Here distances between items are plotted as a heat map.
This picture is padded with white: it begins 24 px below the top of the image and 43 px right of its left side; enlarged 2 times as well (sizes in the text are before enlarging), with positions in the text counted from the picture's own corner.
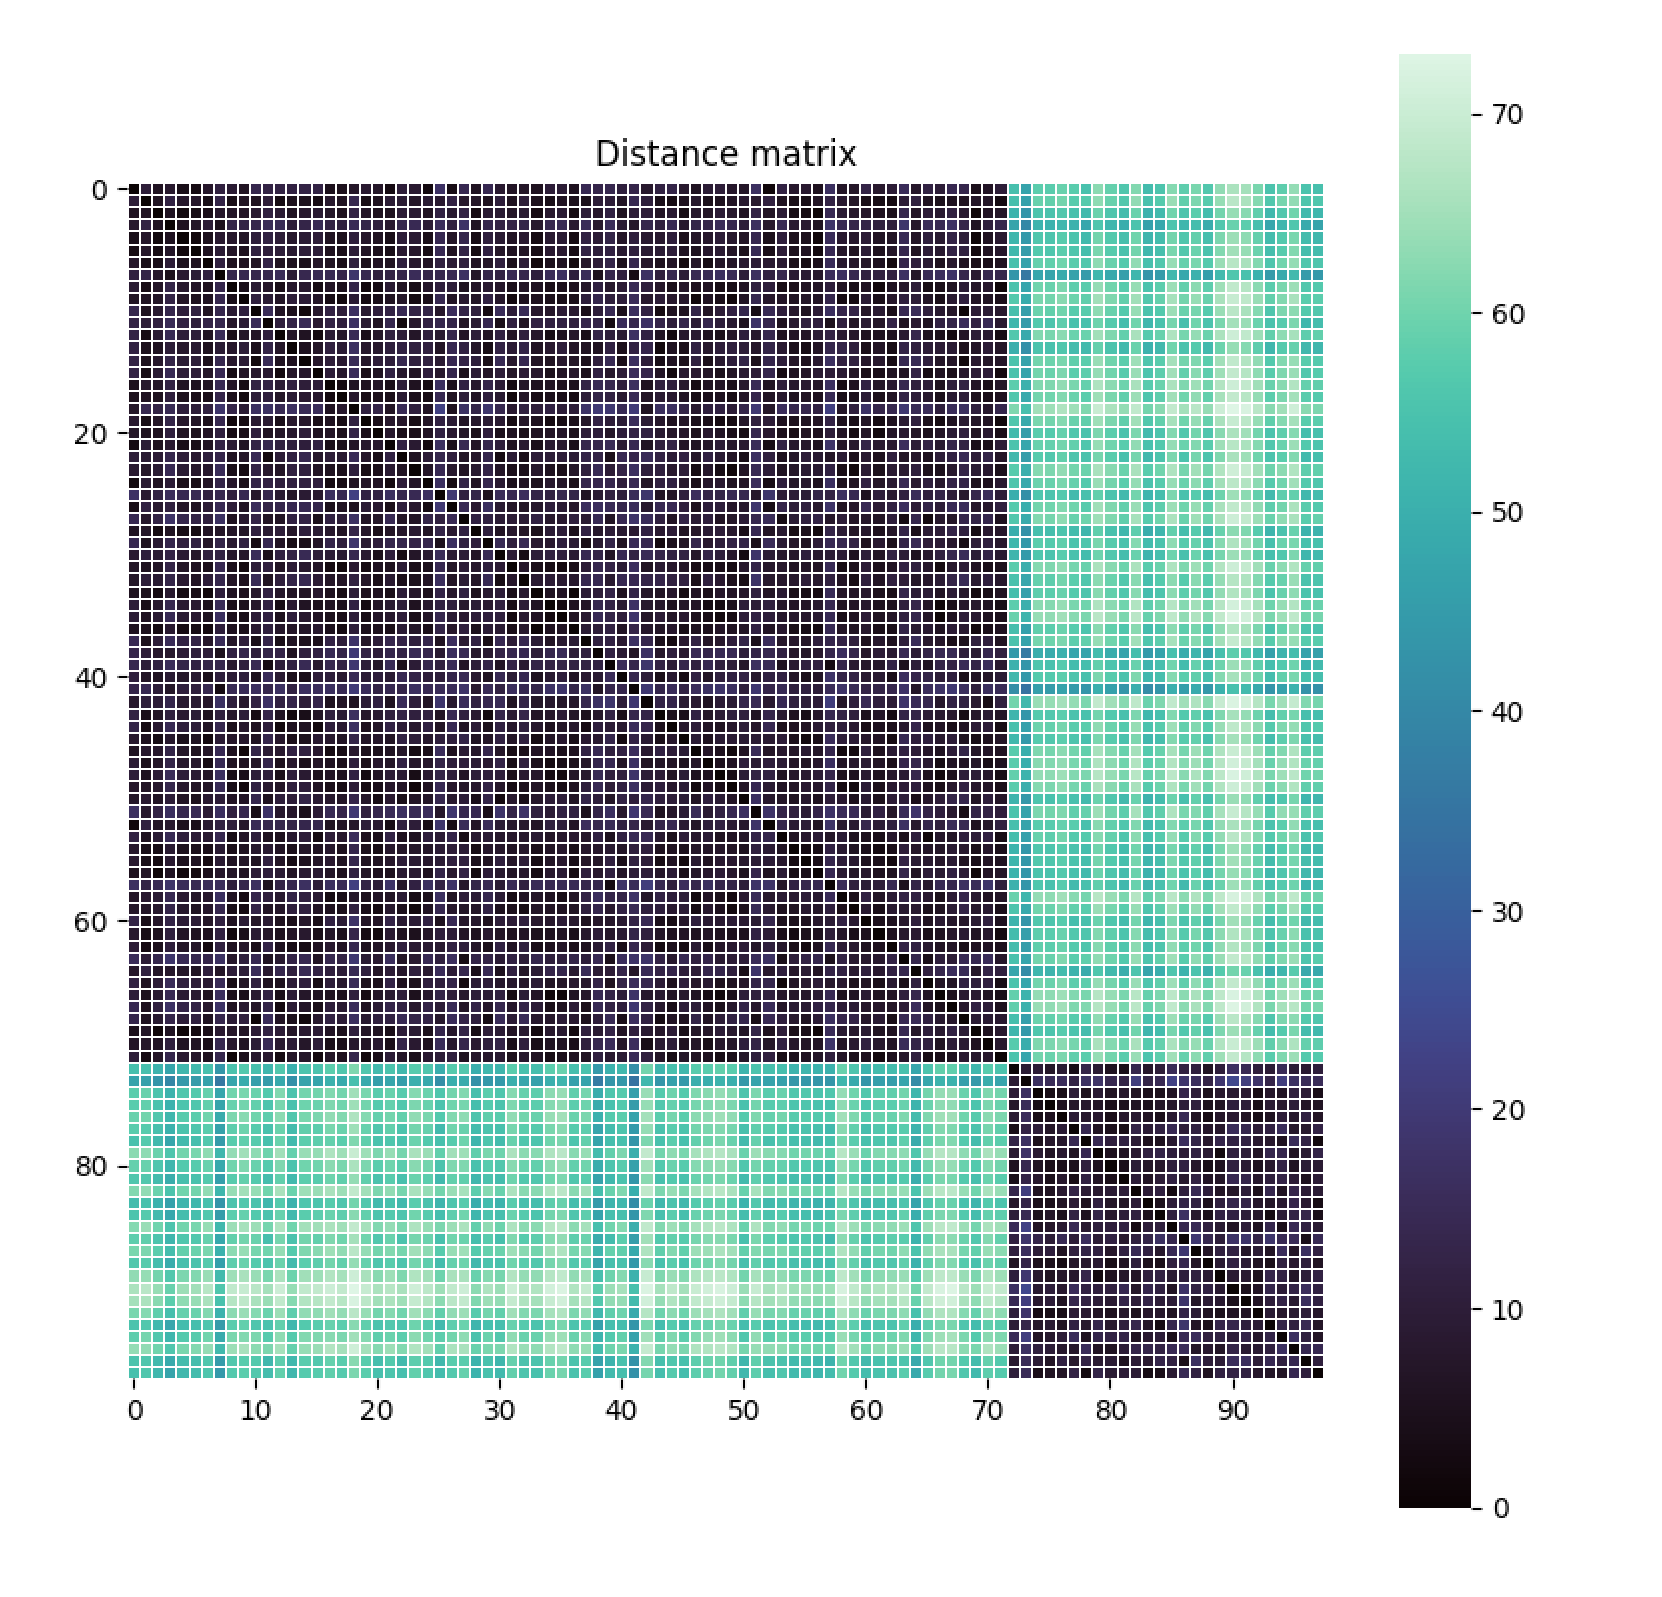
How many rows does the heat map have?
98
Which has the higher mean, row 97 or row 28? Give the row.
97
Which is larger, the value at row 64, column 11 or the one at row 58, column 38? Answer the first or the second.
the second
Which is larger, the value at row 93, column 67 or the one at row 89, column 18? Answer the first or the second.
the second
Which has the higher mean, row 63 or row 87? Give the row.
87
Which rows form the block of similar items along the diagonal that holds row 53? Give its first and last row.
0 to 71
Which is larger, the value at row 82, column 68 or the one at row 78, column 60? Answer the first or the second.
the first
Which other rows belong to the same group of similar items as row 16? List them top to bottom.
0, 1, 2, 3, 4, 5, 6, 7, 8, 9, 10, 11, 12, 13, 14, 15, 17, 18, 19, 20, 21, 22, 23, 24, 25, 26, 27, 28, 29, 30, 31, 32, 33, 34, 35, 36, 37, 38, 39, 40, 41, 42, 43, 44, 45, 46, 47, 48, 49, 50, 51, 52, 53, 54, 55, 56, 57, 58, 59, 60, 61, 62, 63, 64, 65, 66, 67, 68, 69, 70, 71
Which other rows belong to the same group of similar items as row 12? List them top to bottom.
0, 1, 2, 3, 4, 5, 6, 7, 8, 9, 10, 11, 13, 14, 15, 16, 17, 18, 19, 20, 21, 22, 23, 24, 25, 26, 27, 28, 29, 30, 31, 32, 33, 34, 35, 36, 37, 38, 39, 40, 41, 42, 43, 44, 45, 46, 47, 48, 49, 50, 51, 52, 53, 54, 55, 56, 57, 58, 59, 60, 61, 62, 63, 64, 65, 66, 67, 68, 69, 70, 71
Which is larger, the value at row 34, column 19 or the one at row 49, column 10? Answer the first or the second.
the second
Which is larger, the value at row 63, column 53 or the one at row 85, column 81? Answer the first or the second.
the second
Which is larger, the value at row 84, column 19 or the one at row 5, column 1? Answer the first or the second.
the first
